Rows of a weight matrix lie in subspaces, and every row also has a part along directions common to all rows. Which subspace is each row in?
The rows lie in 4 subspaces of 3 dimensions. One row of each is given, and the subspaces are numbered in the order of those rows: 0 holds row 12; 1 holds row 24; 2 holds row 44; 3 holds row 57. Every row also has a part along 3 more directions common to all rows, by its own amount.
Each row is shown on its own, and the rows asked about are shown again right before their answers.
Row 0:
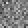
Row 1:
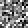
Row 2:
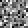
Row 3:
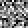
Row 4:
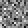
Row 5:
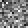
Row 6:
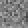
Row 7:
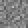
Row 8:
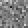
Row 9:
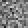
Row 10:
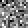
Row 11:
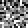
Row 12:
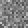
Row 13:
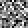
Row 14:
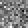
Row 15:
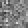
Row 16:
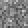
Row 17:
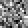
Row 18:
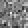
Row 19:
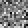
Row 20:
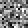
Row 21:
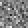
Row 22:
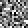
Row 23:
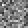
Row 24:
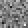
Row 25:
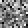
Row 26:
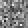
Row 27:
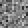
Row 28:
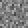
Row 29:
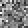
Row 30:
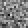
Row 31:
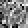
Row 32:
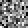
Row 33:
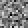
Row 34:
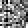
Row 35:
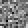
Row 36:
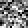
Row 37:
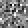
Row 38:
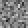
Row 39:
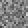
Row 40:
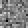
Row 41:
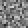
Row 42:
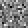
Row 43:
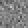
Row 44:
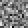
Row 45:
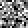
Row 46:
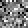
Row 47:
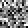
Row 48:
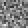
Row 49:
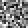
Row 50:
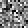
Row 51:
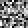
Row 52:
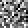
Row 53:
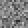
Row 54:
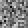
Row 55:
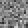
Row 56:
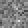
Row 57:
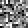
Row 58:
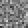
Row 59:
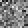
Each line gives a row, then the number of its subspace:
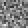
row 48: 1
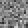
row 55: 3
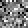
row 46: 2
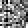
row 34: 3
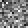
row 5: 2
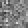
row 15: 3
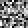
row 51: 2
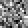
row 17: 3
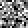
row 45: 2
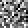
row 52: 3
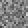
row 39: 0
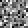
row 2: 2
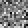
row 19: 0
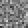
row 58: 3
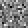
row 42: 1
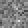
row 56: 2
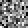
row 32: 0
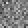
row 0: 0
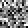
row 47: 2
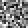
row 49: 1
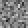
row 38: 3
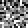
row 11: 1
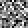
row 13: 2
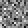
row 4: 0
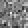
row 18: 0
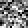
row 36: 2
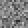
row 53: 2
